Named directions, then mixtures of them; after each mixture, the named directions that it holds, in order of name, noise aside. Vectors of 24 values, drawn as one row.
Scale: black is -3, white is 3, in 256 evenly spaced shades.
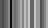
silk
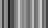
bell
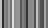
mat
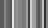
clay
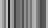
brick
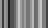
bell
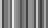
mat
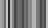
brick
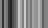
bell, silk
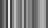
brick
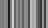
brick, clay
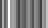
bell
